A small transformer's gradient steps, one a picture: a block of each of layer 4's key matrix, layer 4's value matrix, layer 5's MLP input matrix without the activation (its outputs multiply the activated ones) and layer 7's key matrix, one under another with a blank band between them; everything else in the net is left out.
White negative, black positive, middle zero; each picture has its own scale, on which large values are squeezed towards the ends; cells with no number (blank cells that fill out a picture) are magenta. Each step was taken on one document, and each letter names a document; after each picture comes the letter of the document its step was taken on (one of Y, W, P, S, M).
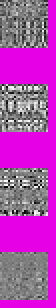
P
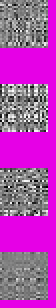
P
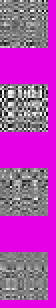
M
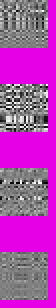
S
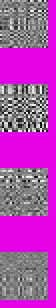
M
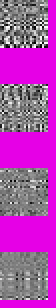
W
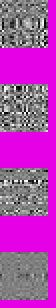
W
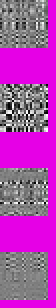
S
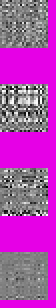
P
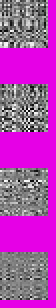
W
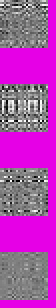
P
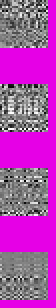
P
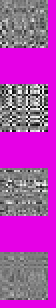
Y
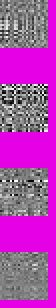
Y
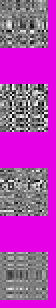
Y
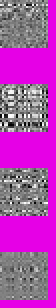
M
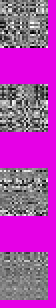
Y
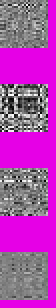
P
